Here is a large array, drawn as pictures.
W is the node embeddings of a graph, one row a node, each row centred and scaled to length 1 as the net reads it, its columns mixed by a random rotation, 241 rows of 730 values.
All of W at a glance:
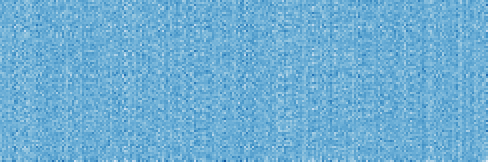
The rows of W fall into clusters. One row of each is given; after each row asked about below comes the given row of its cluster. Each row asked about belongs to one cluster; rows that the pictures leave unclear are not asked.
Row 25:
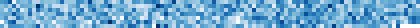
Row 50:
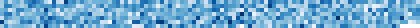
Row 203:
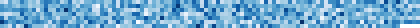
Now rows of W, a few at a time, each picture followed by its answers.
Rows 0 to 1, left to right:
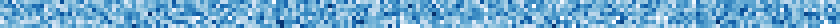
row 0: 25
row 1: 25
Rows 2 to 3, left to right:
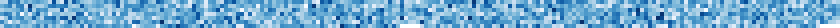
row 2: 50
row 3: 50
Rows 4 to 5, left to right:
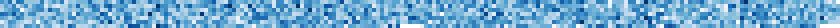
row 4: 25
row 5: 50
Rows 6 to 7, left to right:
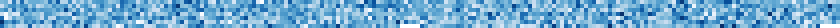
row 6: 203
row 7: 25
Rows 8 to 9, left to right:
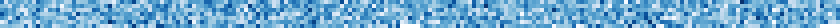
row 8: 25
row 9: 50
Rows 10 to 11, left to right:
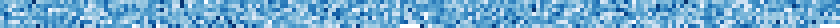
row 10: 50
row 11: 203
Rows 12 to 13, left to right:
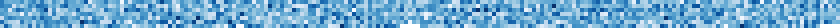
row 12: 50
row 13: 203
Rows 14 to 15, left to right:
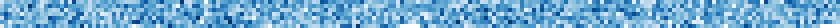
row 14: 50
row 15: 203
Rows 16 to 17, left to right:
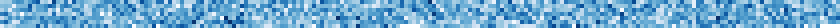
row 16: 50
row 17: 25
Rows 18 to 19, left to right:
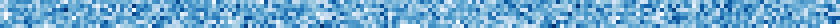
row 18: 203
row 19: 25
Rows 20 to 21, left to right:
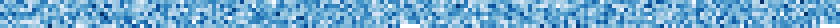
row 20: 25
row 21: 25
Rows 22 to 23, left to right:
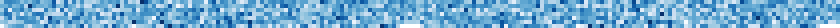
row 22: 50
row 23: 50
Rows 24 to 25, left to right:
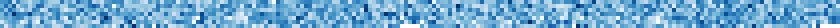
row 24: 25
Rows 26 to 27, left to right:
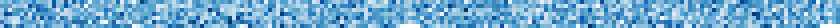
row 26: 50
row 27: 50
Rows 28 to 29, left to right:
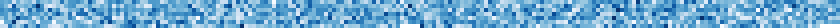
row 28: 25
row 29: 203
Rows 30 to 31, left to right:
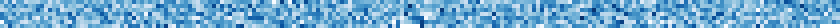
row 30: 25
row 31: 203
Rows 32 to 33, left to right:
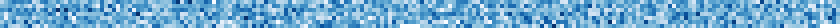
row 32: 203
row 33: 25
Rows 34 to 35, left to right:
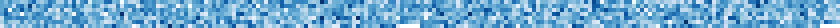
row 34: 50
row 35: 203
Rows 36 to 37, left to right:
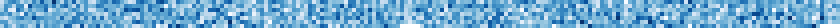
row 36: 50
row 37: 50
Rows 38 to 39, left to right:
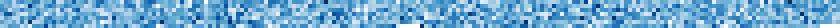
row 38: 50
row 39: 203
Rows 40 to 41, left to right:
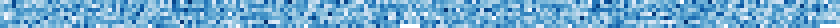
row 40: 203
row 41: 203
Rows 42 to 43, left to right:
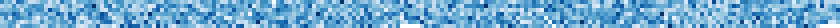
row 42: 25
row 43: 50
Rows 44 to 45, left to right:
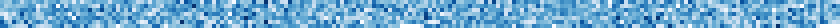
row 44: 203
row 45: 50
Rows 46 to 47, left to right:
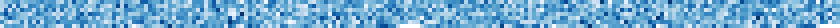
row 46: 50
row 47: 50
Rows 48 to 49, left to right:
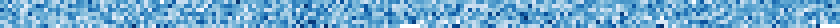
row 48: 25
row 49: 25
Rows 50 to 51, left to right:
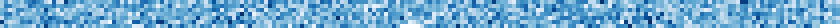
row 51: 50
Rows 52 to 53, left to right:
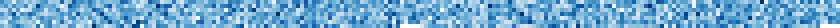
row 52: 25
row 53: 25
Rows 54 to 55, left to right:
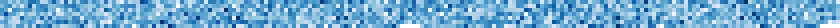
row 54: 50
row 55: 50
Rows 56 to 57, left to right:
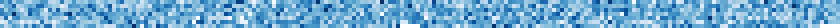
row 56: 25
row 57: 203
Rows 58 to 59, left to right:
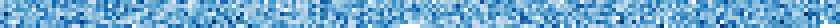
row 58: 50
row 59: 25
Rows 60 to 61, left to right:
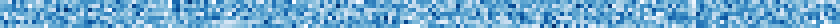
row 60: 203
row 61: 25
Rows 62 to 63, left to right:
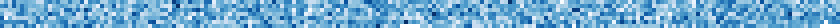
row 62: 203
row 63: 25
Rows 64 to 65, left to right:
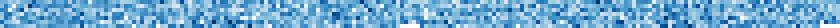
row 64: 50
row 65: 203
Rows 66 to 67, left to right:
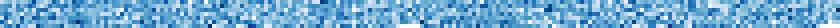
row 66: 50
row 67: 50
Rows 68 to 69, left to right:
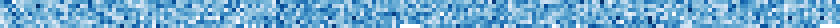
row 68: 25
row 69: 50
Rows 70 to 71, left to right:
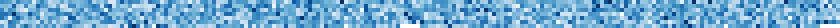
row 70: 25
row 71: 203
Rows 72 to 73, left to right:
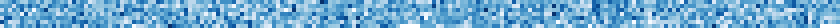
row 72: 50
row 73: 203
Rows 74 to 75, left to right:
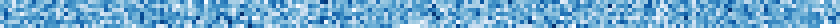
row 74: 50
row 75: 25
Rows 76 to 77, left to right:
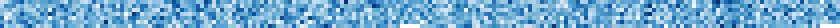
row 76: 203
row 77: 25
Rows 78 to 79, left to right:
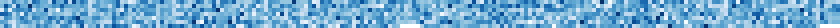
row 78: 50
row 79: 50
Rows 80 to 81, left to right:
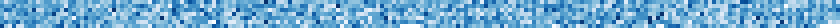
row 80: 203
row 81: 50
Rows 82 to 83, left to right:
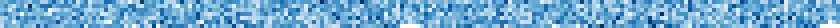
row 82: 50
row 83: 50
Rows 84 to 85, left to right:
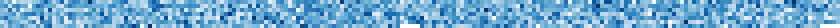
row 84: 25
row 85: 203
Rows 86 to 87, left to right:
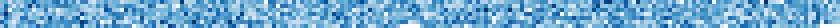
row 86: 50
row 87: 203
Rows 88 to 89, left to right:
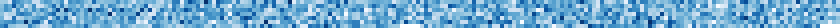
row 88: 203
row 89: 50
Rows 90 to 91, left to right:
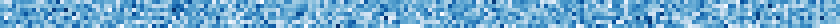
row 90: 203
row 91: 50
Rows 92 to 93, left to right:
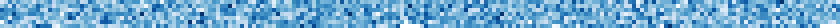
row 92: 25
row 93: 50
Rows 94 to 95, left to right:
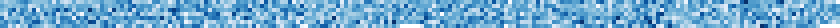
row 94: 203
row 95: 50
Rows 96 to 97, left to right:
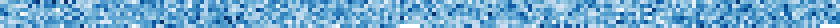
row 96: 50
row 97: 25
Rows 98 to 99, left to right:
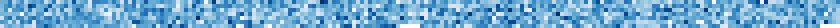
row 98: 50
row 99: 203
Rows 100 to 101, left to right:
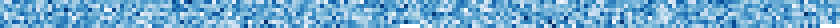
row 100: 203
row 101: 25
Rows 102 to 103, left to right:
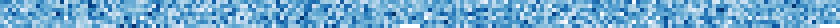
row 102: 25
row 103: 203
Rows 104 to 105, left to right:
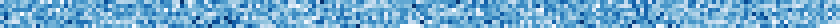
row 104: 50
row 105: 50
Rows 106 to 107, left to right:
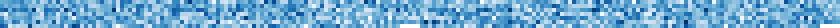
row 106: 203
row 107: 203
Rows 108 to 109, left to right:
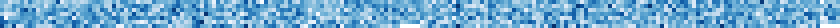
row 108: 203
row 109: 25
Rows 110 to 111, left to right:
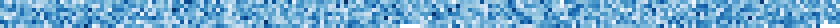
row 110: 203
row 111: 25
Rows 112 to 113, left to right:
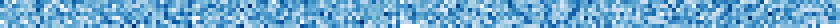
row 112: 25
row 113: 25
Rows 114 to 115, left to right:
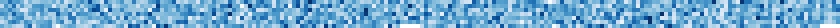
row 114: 25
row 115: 50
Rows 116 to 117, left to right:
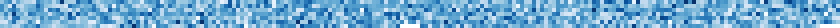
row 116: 25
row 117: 203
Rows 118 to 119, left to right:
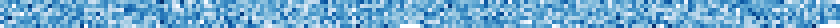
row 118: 50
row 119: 50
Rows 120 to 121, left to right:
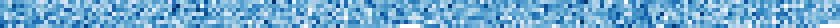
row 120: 203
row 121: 50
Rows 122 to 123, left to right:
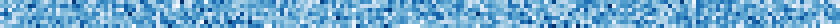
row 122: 50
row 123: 25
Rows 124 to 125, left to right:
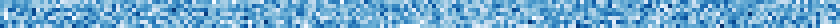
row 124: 203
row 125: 25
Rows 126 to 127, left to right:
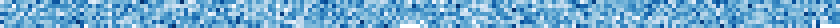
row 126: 50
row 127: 25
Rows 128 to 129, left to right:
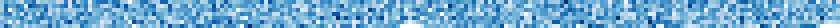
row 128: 50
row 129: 50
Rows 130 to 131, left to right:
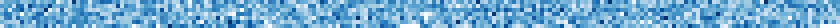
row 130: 50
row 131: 203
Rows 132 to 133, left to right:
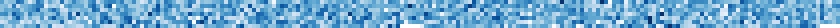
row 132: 25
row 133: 50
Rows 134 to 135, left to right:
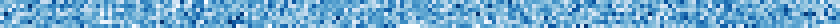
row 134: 50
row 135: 25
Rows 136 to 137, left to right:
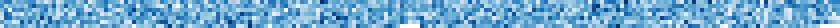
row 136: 50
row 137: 203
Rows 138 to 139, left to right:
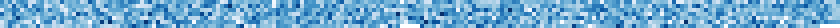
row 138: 25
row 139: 203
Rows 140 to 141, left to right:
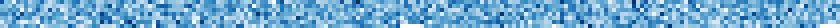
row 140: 25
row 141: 50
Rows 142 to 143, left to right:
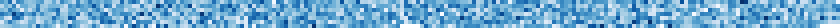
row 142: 25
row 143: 50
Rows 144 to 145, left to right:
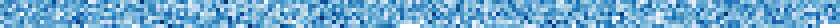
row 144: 50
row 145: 25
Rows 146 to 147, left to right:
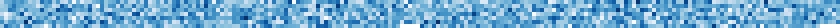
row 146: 203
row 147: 203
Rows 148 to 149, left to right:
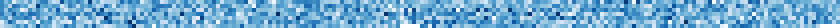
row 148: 25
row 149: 203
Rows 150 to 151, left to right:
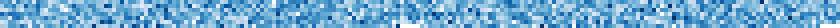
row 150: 25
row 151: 25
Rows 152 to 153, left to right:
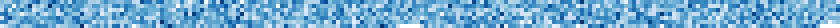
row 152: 50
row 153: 50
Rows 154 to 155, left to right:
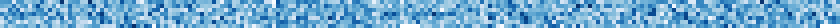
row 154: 25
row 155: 25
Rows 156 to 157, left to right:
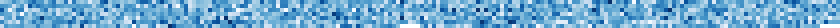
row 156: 50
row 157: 203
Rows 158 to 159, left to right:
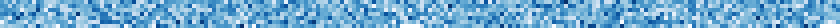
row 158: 25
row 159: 50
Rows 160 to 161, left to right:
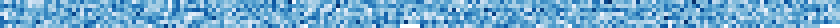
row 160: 203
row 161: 203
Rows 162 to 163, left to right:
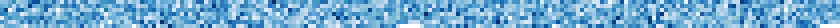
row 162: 50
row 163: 50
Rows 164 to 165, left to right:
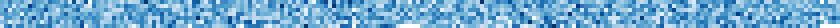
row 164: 50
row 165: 25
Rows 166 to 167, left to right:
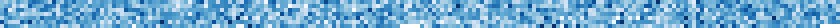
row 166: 50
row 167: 25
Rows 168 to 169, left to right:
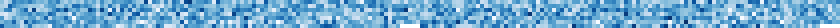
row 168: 203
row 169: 203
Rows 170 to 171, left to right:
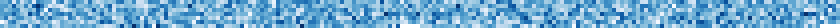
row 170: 25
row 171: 25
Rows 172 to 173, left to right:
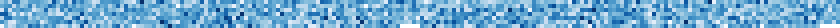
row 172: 50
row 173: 203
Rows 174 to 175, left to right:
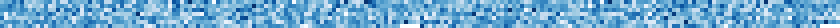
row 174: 203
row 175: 203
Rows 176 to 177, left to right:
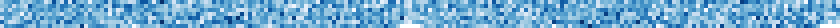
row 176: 50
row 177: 50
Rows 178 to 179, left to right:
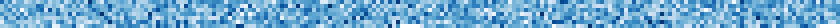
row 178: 25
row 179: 50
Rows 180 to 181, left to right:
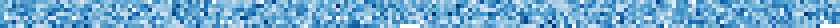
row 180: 203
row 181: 25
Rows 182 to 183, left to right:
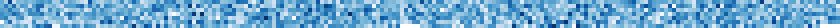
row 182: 25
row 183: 25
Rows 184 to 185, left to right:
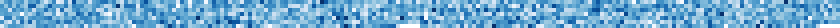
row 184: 50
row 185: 203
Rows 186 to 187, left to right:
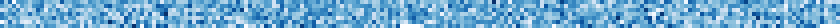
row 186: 25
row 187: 50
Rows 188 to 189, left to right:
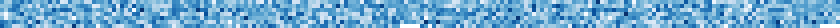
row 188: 203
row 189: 203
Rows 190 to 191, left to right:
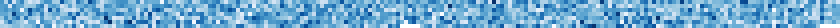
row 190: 25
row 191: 50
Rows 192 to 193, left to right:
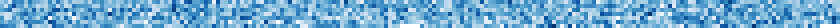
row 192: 203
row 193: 25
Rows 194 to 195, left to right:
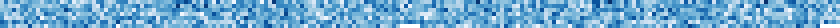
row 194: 203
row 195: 203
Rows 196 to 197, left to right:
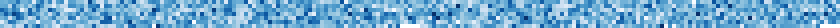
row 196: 25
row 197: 25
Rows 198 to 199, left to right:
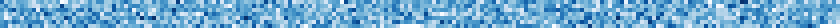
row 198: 203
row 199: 50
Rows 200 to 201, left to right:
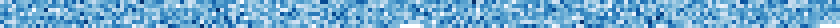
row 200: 50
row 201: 50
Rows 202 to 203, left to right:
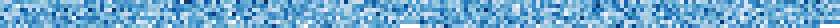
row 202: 203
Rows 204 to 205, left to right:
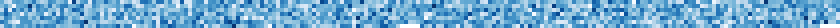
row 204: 50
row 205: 203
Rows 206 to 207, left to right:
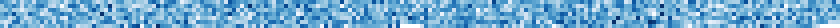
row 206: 25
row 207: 50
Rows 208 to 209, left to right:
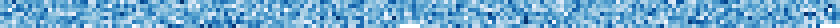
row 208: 50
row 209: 25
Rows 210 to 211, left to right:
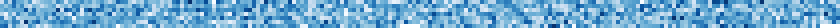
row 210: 203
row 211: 25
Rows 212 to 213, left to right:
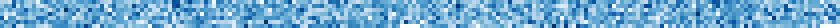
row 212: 203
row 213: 25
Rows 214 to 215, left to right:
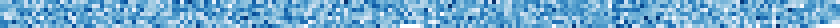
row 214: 203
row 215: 50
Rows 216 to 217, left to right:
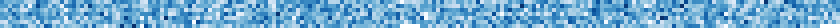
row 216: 25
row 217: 203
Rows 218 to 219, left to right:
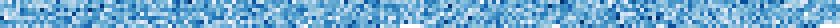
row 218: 203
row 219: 50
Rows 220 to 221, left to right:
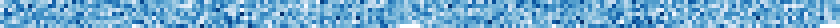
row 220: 50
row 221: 50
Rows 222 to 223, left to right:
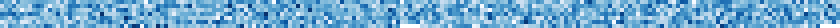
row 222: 25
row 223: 25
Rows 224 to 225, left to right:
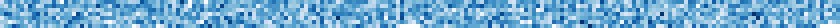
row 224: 50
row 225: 50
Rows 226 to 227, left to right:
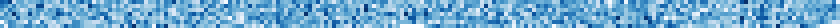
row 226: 25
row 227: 50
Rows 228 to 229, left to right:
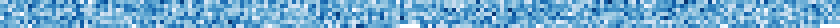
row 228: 50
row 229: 203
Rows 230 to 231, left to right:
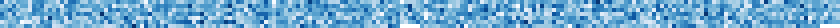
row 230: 25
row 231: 203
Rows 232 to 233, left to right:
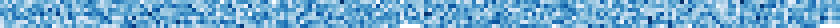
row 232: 25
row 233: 50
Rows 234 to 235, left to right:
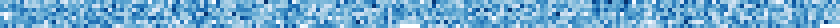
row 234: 203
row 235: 203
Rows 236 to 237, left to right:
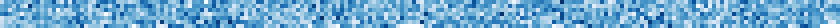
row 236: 50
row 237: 50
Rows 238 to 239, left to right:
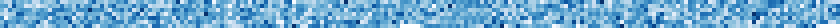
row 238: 203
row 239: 50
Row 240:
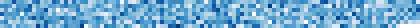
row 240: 50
